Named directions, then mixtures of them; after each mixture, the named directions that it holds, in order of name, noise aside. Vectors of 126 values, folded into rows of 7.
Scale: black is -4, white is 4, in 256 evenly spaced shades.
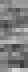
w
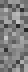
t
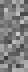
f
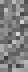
f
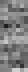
t, w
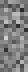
t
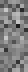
t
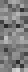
t, w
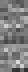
t, w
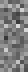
t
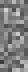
f, t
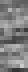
w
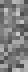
f, t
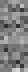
t, w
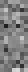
t, w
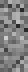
t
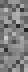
t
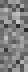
t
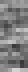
w
